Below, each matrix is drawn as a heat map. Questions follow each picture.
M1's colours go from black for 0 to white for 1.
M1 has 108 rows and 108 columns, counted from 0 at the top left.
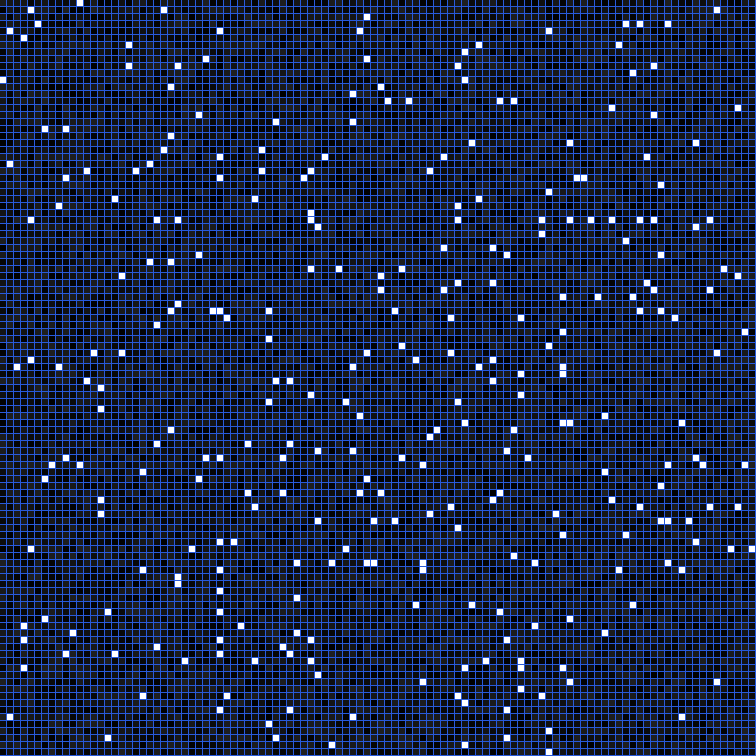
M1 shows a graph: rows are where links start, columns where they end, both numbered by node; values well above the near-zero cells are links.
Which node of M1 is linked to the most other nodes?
node 31
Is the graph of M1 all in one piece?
yes
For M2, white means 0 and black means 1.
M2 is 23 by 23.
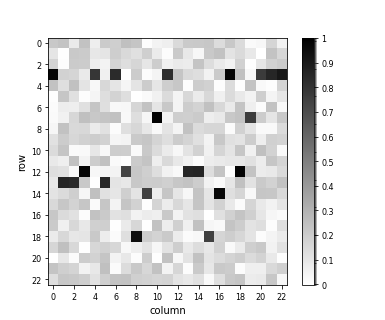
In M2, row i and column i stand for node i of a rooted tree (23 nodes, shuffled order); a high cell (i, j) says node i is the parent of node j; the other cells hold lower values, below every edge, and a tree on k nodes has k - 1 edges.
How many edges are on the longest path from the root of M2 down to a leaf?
2
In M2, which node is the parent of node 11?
3
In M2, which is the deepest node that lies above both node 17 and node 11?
3
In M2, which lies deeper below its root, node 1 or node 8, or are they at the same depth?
the same depth
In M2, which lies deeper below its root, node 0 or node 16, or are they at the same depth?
the same depth
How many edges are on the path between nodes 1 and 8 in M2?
4
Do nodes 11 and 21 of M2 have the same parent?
yes
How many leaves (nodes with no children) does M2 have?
17
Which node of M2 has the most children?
3
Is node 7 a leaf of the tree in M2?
no
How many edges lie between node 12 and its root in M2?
0
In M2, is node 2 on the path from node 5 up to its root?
no
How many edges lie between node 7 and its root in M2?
1
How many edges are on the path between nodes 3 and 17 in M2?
1
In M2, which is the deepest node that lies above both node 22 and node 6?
3
